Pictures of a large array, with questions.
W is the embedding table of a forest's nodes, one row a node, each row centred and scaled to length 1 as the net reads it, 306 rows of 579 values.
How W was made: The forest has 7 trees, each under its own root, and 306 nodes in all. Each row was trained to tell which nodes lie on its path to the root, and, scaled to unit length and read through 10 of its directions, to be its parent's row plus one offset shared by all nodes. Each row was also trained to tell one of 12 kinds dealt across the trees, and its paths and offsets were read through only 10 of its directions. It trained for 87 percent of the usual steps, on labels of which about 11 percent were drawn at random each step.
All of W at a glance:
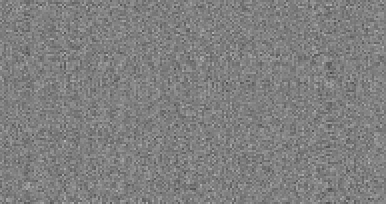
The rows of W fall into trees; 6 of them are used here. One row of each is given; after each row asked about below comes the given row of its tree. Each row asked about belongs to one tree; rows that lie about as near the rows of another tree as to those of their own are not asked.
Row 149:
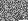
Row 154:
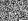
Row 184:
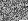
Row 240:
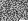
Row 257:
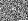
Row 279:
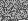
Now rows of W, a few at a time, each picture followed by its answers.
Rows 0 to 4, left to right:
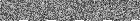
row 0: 240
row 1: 257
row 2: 257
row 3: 257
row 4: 154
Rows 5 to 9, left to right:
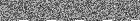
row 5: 257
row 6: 279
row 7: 257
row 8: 279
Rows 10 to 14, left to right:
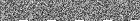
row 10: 154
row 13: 240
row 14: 279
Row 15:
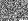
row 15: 154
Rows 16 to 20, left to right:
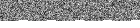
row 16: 279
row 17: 257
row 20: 257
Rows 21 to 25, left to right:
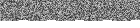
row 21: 257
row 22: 154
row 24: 154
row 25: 149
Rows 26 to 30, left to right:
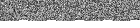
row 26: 184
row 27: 257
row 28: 257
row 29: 154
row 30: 279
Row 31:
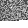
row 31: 184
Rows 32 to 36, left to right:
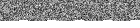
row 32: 184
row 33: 154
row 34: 257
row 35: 240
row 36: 279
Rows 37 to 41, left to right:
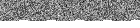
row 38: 279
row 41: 184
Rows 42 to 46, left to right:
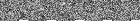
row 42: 154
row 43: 279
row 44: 184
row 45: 257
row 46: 149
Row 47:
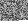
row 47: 257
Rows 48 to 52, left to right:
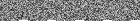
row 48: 240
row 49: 154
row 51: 184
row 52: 257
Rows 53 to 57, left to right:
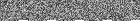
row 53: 279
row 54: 240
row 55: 257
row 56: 149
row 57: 184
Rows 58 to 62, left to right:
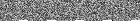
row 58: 154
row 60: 154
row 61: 279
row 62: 240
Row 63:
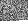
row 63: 184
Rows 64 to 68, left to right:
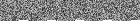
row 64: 279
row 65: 184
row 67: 149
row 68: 257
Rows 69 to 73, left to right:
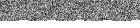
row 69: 257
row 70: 154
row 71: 149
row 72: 257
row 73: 149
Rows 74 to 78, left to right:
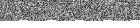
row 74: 154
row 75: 184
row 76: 154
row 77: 154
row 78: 257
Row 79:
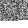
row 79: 279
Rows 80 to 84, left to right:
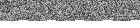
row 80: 257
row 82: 154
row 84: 279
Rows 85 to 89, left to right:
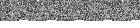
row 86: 279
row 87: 279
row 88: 149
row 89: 149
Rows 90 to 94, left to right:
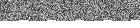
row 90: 279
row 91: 240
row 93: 240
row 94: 154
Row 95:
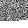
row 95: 240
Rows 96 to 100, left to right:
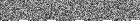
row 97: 154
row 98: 184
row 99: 154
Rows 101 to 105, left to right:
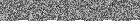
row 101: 257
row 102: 154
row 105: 257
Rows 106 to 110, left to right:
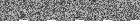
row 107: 279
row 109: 154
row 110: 279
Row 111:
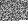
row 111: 257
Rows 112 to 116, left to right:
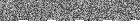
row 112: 279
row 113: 240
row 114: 154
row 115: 154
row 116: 257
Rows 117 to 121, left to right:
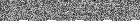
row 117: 149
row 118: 149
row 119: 154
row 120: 240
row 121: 184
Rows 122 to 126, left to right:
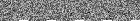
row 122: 184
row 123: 279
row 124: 149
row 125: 257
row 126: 149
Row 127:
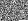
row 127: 149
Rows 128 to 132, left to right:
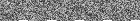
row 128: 184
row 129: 257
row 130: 279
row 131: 184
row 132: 184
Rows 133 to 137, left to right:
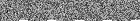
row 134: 149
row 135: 257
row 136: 279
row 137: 149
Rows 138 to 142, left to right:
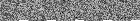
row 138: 184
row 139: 279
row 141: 149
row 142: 154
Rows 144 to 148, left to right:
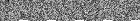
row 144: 154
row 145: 279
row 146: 149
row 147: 154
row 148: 279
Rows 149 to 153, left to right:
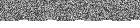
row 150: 184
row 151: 240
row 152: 257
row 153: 240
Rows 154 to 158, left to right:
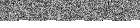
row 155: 257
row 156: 154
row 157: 154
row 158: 184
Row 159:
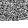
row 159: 240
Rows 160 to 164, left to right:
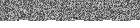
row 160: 154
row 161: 279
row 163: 154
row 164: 279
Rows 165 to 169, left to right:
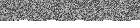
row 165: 240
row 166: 149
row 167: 149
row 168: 154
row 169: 279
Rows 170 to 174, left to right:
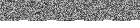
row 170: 154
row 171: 279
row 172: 279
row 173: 240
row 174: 149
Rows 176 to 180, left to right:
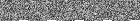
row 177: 154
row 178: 279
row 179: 154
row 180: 257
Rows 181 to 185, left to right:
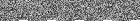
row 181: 154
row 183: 279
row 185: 257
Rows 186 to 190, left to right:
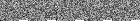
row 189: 240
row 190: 240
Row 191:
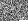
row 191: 184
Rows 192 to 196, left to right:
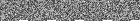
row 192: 154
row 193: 149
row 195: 279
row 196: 279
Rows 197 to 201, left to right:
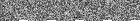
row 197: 184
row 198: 257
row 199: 154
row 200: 257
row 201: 184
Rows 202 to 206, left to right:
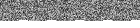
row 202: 257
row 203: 257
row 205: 279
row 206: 154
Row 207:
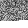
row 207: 257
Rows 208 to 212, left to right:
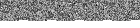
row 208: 257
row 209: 154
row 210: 184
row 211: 257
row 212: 257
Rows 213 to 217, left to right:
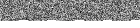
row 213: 257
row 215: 257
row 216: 240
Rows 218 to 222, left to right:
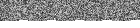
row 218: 184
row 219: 240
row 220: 154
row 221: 257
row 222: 257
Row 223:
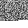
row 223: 279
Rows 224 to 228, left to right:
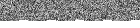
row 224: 184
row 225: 279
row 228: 257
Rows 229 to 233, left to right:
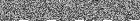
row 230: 279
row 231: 240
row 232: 154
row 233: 257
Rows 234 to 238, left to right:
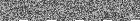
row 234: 154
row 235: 279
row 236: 257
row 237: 154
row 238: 184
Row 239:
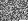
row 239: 240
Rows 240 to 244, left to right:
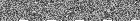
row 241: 184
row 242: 149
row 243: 154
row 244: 240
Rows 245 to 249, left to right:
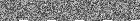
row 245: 154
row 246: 257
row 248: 279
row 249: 149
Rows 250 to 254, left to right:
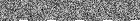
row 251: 184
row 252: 257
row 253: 184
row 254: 279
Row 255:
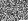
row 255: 149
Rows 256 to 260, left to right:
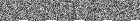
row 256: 149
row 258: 257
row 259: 154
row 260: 279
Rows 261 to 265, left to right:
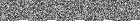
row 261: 154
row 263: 257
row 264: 154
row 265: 279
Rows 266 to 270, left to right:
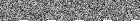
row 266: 279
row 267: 184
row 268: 257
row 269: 154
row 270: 184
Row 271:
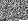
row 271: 154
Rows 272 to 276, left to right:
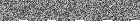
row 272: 154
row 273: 240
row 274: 184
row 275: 279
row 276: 184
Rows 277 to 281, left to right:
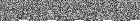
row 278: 149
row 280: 184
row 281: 279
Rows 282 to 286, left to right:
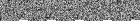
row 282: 154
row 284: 240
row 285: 257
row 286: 154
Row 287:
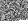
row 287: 154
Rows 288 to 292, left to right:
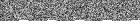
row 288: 184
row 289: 154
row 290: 279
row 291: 279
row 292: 154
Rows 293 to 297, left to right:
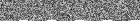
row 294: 149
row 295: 184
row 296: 257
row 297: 279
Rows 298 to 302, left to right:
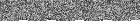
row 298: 257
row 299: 257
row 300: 240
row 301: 184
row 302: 149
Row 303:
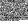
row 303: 154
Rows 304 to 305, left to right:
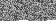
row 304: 149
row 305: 154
